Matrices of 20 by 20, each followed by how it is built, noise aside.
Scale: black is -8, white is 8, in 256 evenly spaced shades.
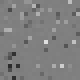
sparse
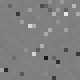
sparse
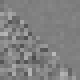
lower triangular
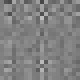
low rank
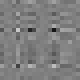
low rank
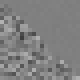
lower triangular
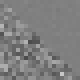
lower triangular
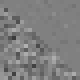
lower triangular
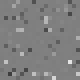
sparse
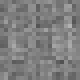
low rank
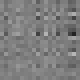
low rank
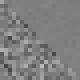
lower triangular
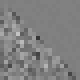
lower triangular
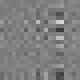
low rank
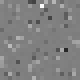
sparse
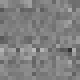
low rank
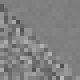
lower triangular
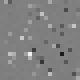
sparse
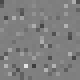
sparse
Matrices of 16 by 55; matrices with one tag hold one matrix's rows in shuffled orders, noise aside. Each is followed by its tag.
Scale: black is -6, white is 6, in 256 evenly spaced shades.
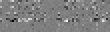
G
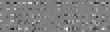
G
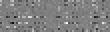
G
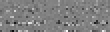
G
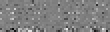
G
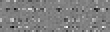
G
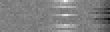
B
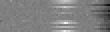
B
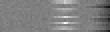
B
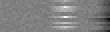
B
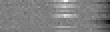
B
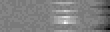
B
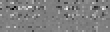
G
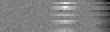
B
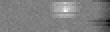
B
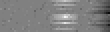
B
